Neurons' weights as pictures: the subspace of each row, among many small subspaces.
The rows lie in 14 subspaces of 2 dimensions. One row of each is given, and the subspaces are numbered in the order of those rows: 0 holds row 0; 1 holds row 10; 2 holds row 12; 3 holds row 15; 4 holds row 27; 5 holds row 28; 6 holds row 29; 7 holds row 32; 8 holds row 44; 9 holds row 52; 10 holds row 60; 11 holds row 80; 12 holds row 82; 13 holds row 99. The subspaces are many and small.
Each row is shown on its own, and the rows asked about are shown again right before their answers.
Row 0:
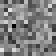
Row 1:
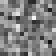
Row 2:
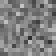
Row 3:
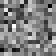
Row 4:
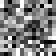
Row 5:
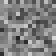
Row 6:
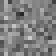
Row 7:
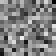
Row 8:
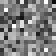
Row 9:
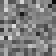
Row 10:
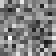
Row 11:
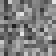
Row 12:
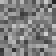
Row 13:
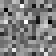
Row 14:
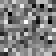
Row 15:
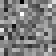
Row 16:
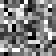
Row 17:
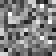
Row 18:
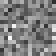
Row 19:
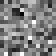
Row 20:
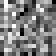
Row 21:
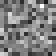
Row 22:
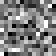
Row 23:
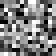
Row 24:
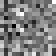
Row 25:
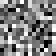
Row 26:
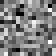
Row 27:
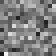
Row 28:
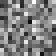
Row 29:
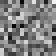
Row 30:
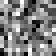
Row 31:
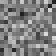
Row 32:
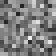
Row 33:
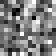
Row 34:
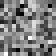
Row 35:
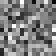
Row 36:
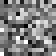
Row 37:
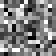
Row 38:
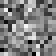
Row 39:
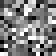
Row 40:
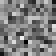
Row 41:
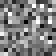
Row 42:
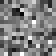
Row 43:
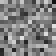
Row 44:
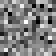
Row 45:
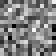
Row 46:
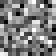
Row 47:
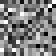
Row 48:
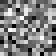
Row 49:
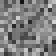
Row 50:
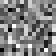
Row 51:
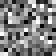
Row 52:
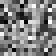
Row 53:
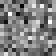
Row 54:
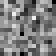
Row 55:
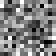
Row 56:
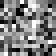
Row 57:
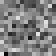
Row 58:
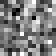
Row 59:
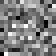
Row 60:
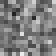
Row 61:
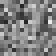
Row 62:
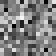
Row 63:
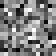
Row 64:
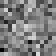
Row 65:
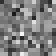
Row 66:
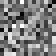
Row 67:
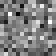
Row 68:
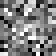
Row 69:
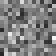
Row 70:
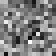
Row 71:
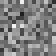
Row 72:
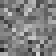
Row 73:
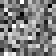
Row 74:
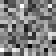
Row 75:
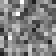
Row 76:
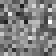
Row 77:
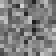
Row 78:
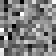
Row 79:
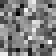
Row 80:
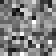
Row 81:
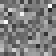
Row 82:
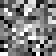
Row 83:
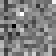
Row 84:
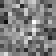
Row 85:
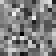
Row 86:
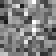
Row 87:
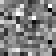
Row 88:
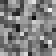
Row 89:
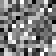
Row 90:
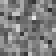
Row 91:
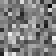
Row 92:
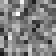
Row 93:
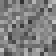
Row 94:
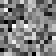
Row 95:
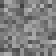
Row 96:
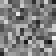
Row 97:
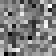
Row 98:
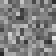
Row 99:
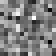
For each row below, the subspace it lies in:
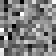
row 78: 3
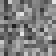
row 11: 11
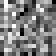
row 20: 10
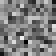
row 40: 2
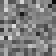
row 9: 13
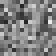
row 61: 9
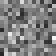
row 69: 7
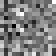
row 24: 10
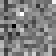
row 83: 10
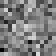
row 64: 12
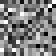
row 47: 2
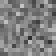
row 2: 7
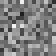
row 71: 6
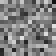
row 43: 2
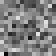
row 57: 4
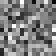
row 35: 6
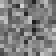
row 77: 5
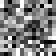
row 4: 1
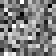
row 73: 6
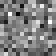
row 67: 9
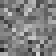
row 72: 12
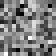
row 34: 3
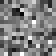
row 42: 11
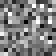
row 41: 8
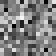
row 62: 9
